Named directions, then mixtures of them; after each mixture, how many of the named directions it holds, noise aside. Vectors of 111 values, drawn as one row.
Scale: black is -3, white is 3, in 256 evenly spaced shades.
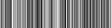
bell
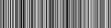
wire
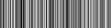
one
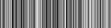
two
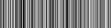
one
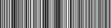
two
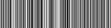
two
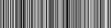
one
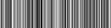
one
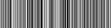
two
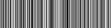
two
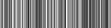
two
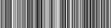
one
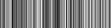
one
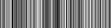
one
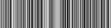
two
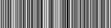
two
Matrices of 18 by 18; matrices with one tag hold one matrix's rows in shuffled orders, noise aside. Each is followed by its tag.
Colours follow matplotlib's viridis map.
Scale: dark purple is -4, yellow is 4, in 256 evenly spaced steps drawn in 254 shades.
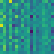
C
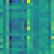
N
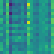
N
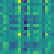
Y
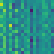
C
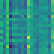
N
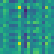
Y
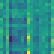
N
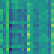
N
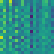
C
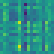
Y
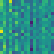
C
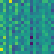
C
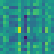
Y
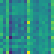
N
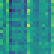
N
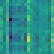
N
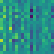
C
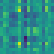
Y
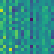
C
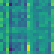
N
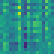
Y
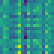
Y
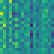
C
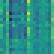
N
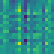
Y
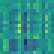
Y
